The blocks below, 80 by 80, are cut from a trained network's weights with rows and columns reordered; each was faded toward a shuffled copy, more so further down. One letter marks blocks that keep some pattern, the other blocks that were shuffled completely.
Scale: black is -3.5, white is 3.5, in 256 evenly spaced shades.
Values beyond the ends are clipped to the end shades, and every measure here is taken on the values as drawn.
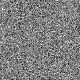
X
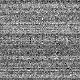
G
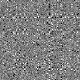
G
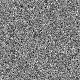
X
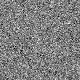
X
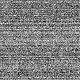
G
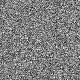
X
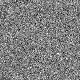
X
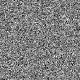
G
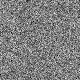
X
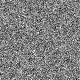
X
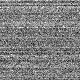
G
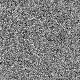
X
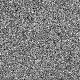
X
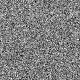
X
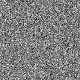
G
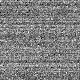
G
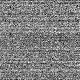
G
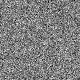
X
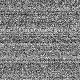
G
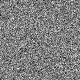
X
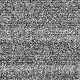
G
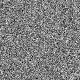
X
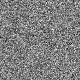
X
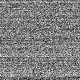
G
